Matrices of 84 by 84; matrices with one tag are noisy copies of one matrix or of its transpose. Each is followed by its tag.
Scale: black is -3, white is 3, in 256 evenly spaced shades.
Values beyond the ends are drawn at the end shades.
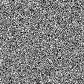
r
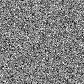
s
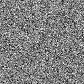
s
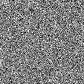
r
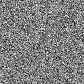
s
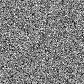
s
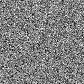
s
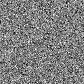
s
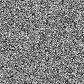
s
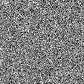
r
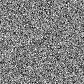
s
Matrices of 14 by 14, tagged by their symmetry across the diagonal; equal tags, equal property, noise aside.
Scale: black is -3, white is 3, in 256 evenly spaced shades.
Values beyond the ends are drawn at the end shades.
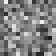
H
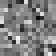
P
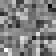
P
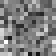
H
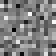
P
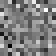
P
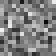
H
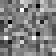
P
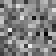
H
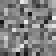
P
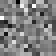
P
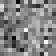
H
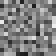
P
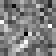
H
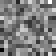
P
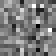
H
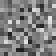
P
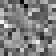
P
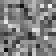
P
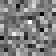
H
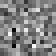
H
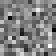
H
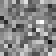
H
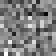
H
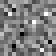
P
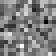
P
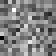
H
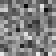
H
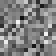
P
